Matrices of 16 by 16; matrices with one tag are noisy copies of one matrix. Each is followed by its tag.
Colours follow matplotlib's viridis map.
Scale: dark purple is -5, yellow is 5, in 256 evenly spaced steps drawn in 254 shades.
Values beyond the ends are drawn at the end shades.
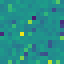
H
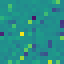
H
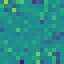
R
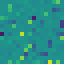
H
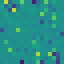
R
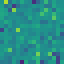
R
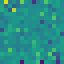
R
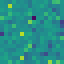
H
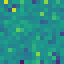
R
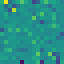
R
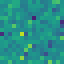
H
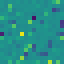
H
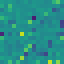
H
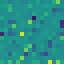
H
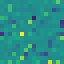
H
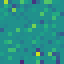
R
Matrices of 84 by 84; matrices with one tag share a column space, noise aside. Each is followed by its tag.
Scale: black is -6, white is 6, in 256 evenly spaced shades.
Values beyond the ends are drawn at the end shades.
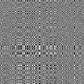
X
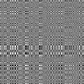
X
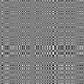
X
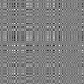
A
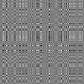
A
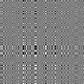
X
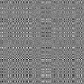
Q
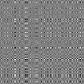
Q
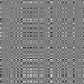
Q
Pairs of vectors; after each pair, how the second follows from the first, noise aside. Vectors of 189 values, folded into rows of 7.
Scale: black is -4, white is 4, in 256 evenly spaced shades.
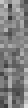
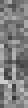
wrapped around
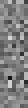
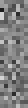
wrapped around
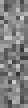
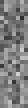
negated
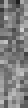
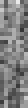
negated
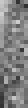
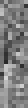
wrapped around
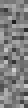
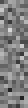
wrapped around
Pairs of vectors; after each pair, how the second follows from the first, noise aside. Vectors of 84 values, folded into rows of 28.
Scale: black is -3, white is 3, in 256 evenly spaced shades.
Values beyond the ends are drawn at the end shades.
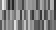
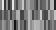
sign-scrambled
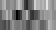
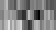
reversed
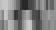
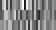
sign-scrambled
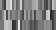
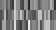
shuffled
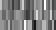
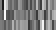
shuffled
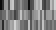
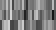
wrapped around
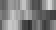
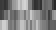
wrapped around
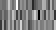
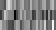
shuffled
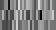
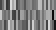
shuffled
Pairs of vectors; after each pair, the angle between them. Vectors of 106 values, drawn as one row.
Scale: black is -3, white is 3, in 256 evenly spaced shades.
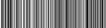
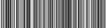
partly aligned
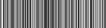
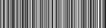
partly aligned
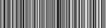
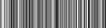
orthogonal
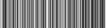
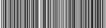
partly aligned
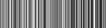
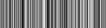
partly opposed
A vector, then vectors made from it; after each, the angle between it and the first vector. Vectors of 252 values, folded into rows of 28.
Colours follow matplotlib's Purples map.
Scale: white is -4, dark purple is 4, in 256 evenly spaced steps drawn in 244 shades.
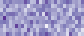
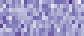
partly aligned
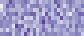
partly aligned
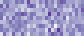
orthogonal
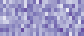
partly opposed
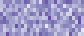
nearly parallel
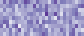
partly aligned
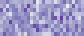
partly opposed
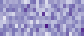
nearly opposite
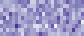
partly aligned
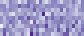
partly opposed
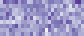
orthogonal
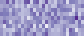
partly aligned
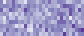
partly opposed
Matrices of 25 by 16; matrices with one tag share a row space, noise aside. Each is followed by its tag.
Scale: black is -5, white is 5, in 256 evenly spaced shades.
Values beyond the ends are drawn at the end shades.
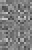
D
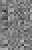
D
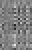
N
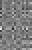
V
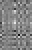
N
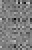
N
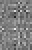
N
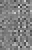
N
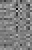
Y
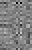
Y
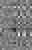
N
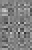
D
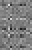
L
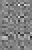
D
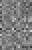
V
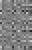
V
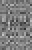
L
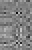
Y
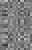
D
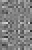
D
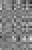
V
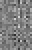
N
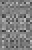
L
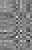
Y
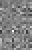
V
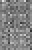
L
